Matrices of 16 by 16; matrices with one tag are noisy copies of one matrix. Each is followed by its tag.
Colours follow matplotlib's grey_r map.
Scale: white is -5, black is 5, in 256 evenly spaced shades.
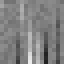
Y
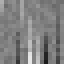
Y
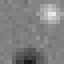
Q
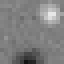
Q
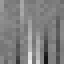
Y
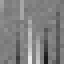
Y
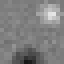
Q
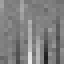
Y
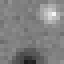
Q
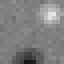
Q
